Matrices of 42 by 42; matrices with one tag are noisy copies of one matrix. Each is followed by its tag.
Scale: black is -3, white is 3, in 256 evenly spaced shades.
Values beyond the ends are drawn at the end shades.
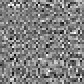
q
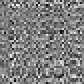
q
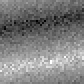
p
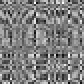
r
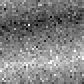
p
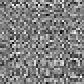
q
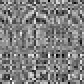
r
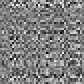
q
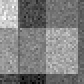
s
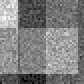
s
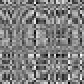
r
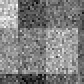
s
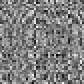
r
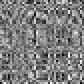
r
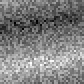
p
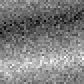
p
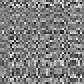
q
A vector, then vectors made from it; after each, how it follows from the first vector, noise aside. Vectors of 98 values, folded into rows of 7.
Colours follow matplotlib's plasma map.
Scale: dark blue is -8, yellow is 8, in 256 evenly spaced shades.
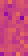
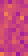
negated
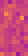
negated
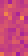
negated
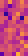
scaled up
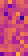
scaled up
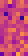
scaled up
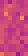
negated
